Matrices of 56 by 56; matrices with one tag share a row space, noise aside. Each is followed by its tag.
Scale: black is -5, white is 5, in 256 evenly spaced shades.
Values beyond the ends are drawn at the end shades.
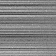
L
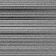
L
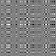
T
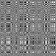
T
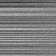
L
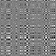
T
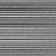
L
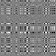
T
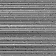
L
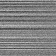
L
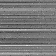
L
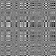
T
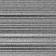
L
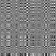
T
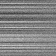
L
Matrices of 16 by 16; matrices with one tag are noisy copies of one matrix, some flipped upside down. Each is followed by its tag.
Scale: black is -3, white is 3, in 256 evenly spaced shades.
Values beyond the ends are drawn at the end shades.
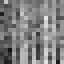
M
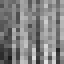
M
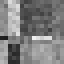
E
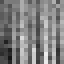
M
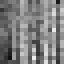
M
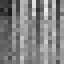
M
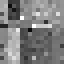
E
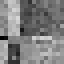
E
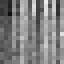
M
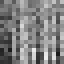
M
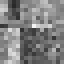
E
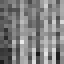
M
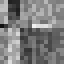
E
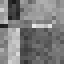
E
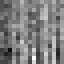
M
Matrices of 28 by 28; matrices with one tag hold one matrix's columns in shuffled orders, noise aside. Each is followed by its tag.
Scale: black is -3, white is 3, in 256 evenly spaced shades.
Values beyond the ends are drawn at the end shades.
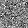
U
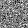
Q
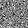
U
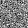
Q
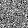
Q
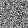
U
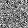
Q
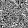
Q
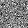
U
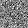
U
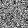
Q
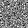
U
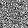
U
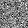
U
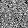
Q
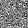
U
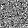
U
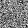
Q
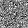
U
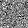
U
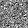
U
